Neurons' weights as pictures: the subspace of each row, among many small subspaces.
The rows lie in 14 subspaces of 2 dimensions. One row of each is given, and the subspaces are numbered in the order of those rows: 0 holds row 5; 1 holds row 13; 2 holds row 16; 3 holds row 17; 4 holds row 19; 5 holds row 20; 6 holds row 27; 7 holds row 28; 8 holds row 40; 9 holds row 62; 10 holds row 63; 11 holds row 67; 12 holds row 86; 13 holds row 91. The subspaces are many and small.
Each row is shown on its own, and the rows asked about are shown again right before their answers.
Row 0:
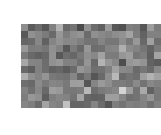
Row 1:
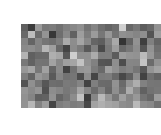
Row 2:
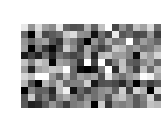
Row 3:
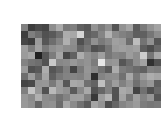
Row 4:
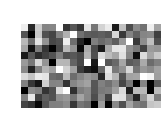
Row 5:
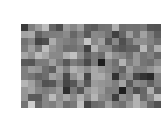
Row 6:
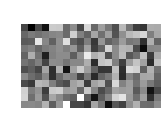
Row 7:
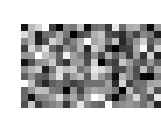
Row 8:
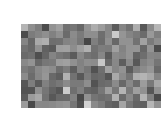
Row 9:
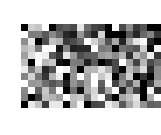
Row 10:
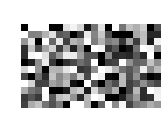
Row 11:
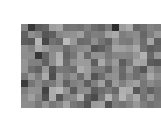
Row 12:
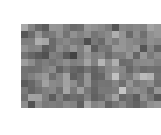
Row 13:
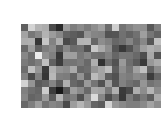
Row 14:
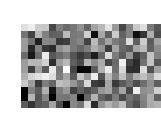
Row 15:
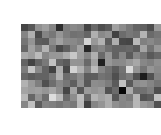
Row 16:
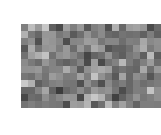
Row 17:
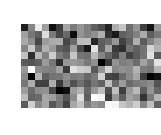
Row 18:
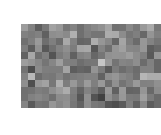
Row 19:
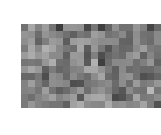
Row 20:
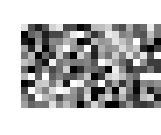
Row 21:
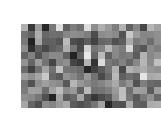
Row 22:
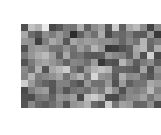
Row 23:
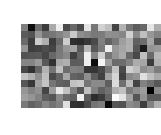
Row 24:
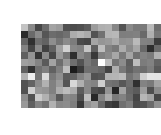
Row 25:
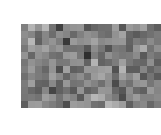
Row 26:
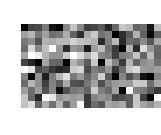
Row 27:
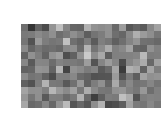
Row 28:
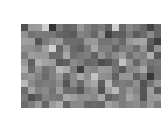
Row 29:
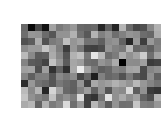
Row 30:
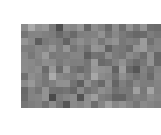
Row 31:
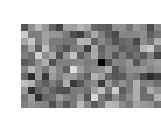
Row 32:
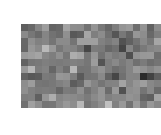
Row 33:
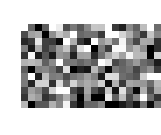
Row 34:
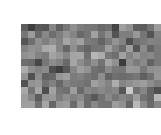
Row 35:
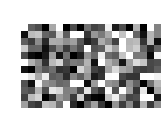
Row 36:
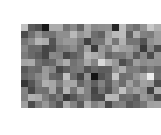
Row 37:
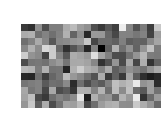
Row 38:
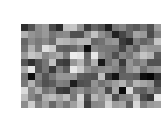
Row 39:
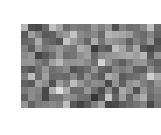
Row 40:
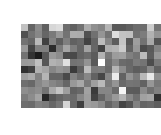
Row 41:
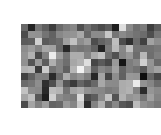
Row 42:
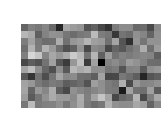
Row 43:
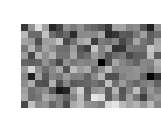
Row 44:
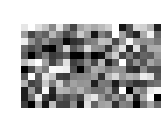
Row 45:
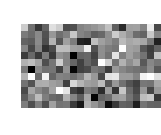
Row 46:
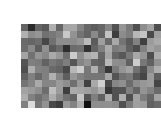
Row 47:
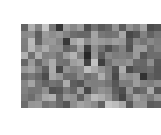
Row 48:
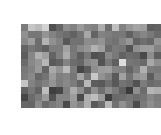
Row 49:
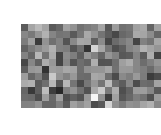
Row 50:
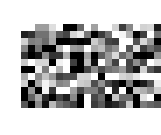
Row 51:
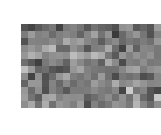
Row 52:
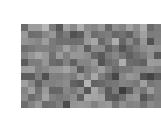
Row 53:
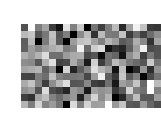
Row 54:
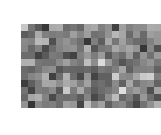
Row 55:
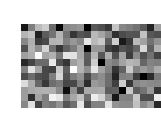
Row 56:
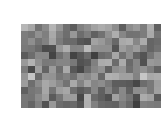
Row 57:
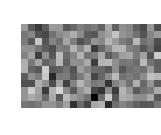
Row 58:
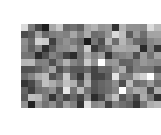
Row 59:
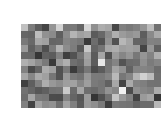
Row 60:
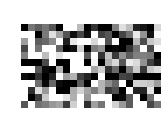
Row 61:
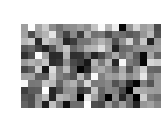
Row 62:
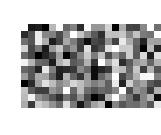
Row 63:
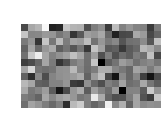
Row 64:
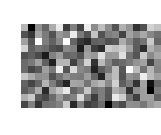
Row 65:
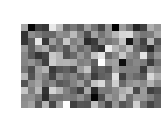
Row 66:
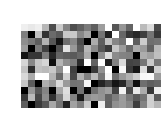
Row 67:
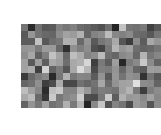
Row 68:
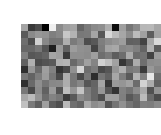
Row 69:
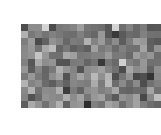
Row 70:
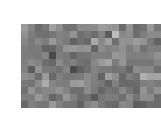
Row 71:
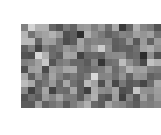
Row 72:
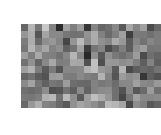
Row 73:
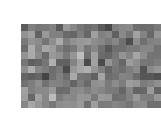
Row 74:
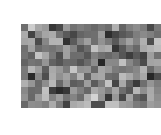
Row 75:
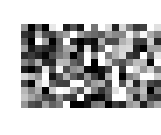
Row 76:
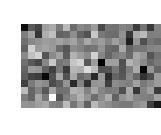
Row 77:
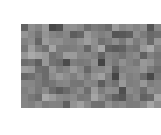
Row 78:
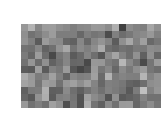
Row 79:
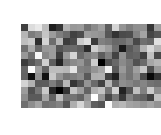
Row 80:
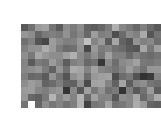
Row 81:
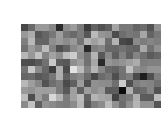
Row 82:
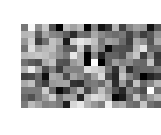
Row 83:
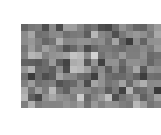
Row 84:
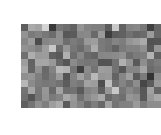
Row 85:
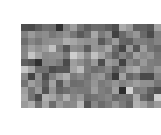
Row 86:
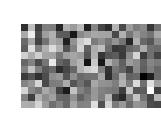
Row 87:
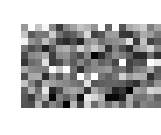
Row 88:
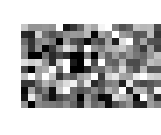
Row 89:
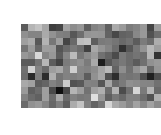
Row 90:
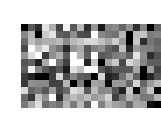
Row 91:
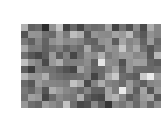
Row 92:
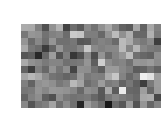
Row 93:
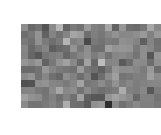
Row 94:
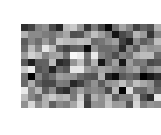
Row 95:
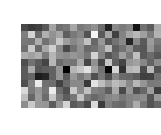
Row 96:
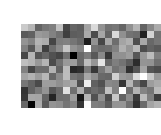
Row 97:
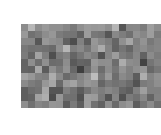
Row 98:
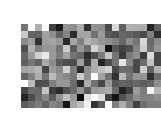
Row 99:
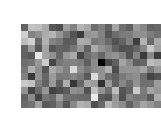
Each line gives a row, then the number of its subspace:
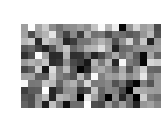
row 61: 1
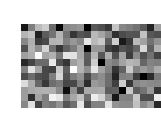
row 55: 9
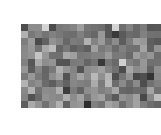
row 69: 7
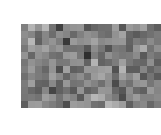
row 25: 6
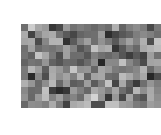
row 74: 3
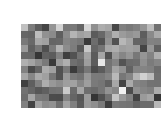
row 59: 9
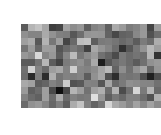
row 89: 1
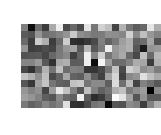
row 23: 4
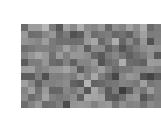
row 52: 13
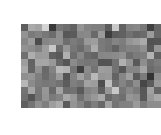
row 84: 7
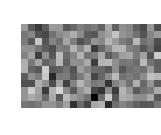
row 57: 11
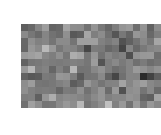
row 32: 13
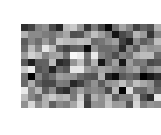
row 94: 10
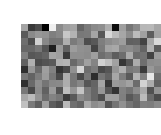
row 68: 7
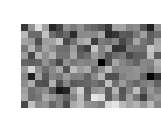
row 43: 3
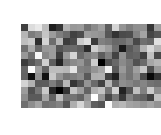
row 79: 1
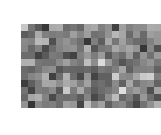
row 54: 0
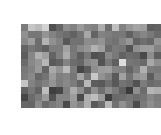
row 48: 10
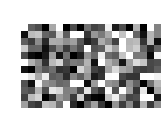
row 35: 13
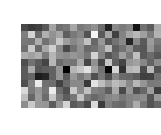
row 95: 12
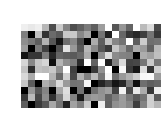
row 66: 12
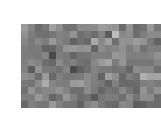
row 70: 11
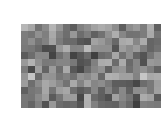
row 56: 1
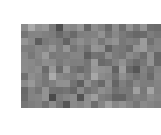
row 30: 4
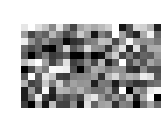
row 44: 8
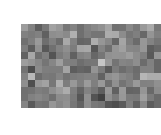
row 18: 3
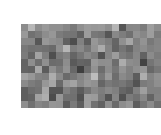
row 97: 11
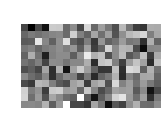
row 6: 4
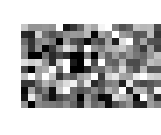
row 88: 2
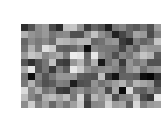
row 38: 10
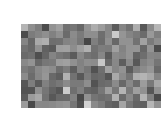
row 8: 7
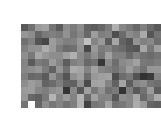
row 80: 0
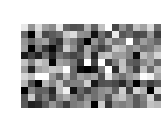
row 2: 12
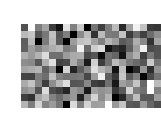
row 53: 12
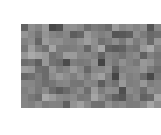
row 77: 8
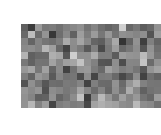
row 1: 3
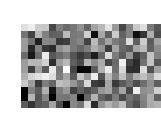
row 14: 4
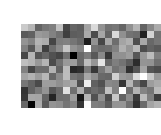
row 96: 0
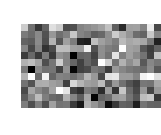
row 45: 1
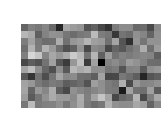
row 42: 2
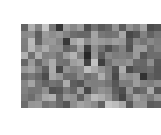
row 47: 6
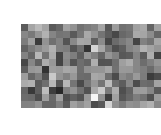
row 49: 11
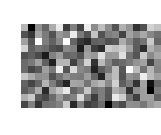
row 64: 12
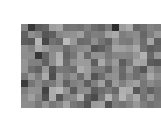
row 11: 1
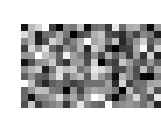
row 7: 9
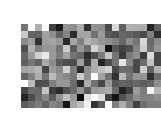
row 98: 2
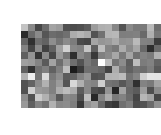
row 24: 5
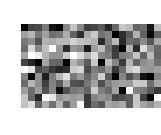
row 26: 8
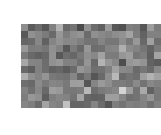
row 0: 13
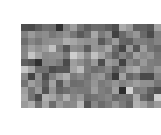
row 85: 8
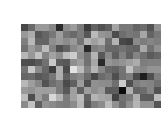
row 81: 9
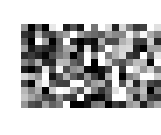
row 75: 4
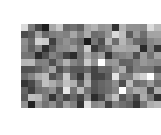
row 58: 0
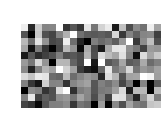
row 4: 12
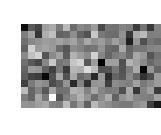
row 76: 6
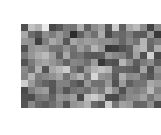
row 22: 9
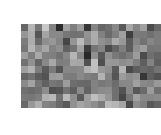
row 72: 6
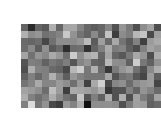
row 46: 7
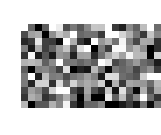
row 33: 3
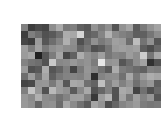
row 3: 5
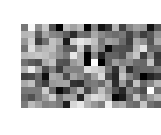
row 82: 4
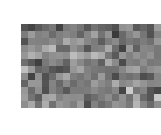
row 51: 8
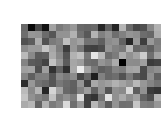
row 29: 10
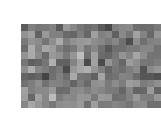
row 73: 4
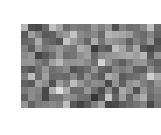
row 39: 3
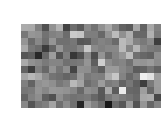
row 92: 13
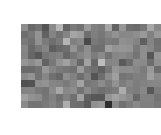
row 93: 2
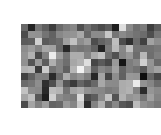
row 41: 11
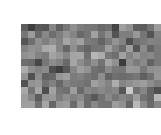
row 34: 8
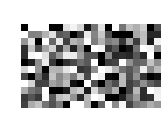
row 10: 10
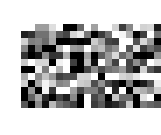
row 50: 10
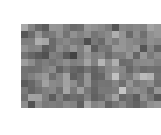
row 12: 0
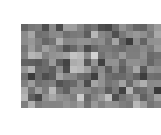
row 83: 2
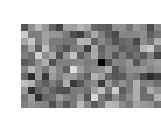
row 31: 5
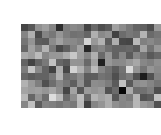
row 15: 9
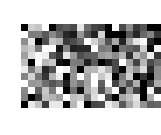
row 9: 7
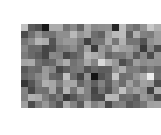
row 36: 0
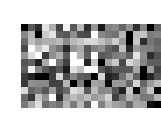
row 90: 6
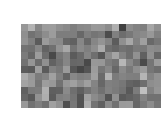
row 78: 11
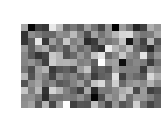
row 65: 8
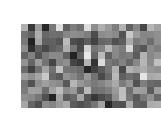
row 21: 6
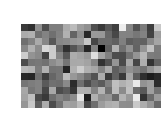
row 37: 5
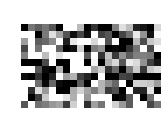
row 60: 2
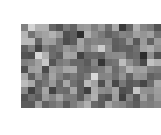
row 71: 5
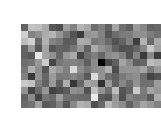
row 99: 5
